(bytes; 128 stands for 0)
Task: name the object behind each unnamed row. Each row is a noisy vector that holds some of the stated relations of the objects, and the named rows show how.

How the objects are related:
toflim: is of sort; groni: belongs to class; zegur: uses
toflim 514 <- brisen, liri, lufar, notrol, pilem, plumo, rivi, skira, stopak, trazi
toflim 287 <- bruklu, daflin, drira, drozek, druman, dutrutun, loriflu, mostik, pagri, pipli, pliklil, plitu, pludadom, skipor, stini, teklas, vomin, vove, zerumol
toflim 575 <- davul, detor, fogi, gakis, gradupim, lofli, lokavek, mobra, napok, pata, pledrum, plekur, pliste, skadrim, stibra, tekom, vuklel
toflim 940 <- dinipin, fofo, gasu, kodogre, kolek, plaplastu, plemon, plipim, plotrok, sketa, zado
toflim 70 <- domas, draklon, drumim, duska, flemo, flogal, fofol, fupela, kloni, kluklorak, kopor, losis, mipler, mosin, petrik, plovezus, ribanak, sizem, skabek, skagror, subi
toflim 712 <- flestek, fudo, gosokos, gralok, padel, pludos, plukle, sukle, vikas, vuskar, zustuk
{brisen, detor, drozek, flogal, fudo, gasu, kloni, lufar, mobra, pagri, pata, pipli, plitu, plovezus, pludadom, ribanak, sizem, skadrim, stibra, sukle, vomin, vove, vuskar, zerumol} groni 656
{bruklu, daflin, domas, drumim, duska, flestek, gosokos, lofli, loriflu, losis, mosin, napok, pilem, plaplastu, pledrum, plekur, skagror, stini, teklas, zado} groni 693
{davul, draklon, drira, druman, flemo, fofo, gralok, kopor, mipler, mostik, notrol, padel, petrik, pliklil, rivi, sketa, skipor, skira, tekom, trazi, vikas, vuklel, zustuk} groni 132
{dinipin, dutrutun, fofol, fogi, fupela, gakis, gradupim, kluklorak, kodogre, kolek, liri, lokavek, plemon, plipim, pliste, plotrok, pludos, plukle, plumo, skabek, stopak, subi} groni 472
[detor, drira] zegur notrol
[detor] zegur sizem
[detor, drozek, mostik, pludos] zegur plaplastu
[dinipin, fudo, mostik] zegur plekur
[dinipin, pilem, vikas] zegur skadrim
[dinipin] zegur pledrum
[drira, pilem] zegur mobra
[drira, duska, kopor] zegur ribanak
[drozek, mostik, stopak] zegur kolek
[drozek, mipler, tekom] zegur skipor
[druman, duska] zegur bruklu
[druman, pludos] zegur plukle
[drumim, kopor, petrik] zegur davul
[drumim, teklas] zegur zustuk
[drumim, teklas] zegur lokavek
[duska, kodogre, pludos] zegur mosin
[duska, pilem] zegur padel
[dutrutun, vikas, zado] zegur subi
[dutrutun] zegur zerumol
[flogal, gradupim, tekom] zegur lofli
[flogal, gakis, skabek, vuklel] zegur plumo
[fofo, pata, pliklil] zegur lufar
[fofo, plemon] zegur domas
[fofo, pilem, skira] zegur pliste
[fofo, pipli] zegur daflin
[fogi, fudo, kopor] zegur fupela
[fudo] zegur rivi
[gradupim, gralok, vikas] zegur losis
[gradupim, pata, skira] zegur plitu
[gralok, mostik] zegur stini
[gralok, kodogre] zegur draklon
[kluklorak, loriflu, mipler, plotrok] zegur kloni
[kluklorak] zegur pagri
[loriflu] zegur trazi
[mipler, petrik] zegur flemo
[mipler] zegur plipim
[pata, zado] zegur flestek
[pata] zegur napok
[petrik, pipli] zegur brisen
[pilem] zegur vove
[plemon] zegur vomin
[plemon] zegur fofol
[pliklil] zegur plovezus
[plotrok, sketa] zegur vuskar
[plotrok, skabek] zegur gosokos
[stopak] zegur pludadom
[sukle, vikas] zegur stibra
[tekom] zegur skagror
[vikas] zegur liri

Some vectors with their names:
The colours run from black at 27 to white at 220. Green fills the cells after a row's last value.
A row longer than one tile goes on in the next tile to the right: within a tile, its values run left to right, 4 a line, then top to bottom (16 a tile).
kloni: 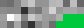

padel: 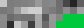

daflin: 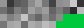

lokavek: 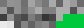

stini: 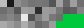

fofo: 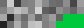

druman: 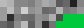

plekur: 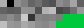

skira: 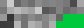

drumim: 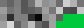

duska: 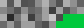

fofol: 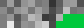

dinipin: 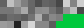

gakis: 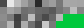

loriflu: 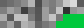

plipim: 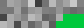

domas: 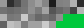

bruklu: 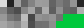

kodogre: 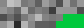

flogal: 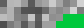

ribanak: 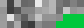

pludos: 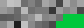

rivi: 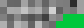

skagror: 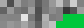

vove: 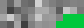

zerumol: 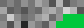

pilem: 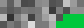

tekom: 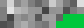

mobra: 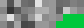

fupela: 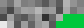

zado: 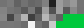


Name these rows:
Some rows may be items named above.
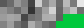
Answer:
fudo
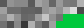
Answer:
sukle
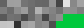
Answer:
fogi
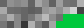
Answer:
sukle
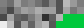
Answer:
fupela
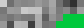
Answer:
notrol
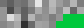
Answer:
brisen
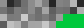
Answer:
domas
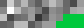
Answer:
vuklel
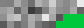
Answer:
drozek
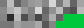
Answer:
petrik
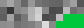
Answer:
pliste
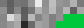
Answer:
brisen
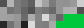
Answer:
pata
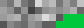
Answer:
detor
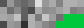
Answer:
pipli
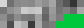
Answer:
notrol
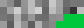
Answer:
flemo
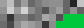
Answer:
gralok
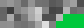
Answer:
pliste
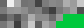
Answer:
gradupim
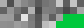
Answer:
lofli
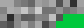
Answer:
drira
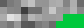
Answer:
pagri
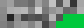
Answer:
kopor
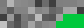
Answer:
liri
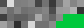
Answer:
dutrutun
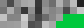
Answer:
gosokos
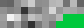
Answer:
kloni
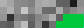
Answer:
druman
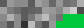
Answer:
sukle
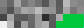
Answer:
fupela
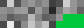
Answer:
plemon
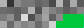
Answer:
losis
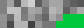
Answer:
trazi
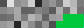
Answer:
kluklorak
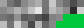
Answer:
davul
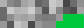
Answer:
skipor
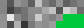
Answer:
skadrim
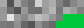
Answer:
sizem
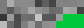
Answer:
liri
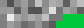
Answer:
pludadom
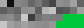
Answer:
plekur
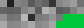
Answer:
pledrum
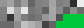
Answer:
mostik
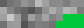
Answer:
gasu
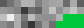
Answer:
vuskar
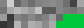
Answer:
skira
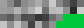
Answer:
zustuk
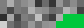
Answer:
subi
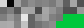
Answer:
plaplastu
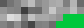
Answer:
pagri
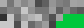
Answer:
kolek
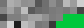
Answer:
stopak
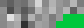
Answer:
brisen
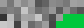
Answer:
kolek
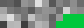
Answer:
vomin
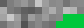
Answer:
gasu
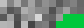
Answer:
plukle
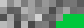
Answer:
plukle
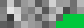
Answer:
mipler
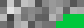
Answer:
sketa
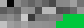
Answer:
plekur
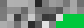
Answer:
plumo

